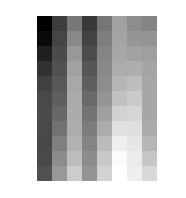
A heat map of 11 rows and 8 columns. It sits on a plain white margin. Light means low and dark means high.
The top left is the ninth with the highest average. The top right is the smoothest part. There is an overall slope up to the top left. The bottom right is the ninth with the lowest average.
